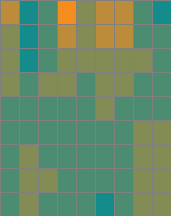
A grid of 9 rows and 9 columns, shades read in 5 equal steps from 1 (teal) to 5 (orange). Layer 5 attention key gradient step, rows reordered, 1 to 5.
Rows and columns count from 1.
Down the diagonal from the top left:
4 1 2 3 2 2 2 3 3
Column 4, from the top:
5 4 3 3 2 2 2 2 2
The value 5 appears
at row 1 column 4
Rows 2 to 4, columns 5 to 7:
3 4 4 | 3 3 3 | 2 3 3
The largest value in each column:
4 3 3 5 3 4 4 3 3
